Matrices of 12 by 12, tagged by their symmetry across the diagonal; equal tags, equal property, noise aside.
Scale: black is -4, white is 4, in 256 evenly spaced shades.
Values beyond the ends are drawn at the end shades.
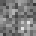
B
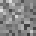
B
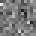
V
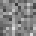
V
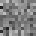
V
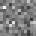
V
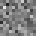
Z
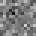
B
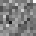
V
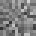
Z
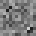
B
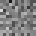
Z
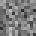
V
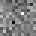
Z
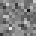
Z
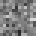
Z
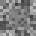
B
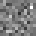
V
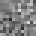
Z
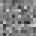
V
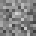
V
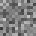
B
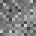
B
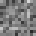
B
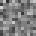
Z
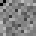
B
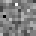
Z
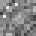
B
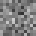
Z
